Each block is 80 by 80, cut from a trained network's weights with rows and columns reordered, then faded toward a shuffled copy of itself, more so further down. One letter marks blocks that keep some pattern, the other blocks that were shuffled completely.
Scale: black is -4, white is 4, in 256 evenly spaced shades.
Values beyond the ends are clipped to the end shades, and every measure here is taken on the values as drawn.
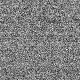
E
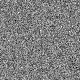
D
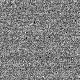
E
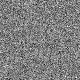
D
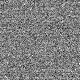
E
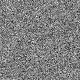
D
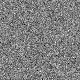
D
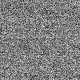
E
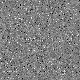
E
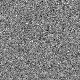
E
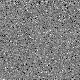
E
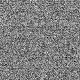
E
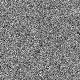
D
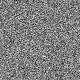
D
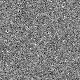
D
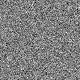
D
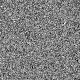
D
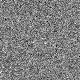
D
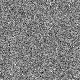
D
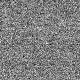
E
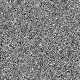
D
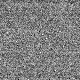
E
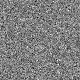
D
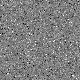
D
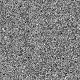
D
